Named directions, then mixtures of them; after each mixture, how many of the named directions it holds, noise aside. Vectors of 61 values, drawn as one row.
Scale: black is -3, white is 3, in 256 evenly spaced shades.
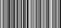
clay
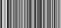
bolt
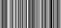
two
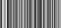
one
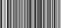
one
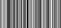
two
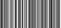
one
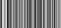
one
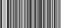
one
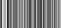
one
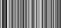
one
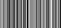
one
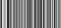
one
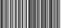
one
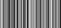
one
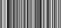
two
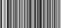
one
